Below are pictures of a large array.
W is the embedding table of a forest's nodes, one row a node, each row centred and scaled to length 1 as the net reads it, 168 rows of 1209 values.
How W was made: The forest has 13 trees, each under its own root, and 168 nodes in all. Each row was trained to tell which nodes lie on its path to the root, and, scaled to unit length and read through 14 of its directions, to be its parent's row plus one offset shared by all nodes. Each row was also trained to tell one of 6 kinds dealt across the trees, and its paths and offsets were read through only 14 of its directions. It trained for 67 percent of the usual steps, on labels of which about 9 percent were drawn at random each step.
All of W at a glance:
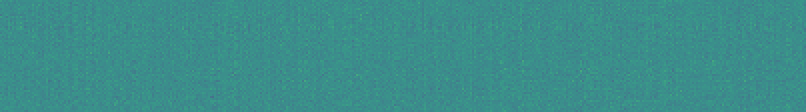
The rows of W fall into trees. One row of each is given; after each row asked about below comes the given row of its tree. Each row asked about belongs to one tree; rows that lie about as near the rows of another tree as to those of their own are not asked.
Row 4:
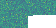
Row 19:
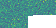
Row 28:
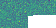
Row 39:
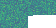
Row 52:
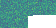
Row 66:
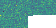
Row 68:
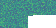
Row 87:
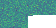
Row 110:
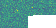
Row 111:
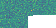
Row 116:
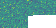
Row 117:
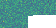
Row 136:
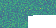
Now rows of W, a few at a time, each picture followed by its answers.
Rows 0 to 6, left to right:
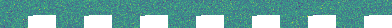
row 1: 111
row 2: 116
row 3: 28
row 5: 117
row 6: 68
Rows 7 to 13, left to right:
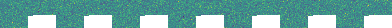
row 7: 116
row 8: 19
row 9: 66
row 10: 28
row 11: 111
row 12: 66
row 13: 87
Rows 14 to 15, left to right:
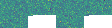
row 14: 4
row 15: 39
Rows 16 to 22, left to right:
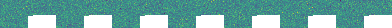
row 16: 68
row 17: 117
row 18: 87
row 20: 66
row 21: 87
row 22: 28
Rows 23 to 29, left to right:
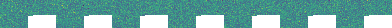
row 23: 117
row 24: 111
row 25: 39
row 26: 4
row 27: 52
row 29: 4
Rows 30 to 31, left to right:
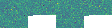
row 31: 111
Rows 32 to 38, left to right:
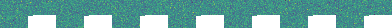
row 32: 52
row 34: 39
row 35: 117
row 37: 4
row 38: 116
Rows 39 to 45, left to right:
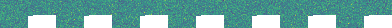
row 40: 66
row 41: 39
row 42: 66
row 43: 39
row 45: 117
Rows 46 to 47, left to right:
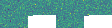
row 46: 87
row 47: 136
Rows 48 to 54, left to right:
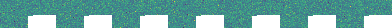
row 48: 52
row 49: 28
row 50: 136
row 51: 4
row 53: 87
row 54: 87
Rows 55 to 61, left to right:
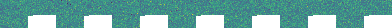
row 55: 110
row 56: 66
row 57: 87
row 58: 52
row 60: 19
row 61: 110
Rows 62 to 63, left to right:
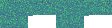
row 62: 111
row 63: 111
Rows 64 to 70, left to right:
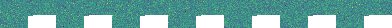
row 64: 52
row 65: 116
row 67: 4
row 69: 39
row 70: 19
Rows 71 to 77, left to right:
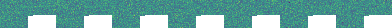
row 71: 28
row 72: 111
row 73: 39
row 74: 110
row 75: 66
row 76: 28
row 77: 4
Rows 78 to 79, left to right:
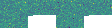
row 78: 87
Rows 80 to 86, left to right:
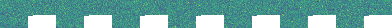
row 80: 111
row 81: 68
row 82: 87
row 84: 28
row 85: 87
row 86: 66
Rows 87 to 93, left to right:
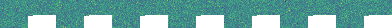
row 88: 4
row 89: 117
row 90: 110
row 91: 110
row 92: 4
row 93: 110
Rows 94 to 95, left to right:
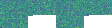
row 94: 4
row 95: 66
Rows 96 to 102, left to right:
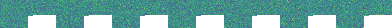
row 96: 68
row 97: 111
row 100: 28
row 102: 117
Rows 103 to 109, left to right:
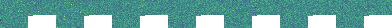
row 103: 52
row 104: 117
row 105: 136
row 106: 52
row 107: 4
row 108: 110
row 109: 39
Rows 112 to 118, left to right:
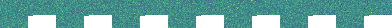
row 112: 136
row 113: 4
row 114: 117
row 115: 117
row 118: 117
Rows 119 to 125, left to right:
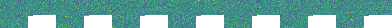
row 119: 136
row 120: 136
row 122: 111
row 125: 52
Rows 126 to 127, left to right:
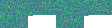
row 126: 52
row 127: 111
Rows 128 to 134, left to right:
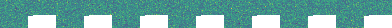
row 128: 116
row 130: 117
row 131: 66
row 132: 117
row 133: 66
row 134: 52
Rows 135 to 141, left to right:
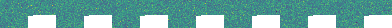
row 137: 110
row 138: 66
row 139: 52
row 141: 66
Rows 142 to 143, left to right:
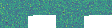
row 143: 111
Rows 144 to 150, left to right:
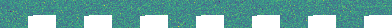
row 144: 116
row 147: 4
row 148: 66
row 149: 19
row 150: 28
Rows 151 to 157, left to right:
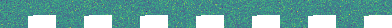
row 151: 28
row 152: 111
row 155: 111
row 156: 19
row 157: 110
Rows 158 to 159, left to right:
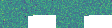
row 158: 4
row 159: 117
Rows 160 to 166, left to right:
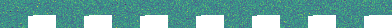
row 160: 116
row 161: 68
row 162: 116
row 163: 110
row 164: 136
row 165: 52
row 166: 19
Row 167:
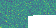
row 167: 52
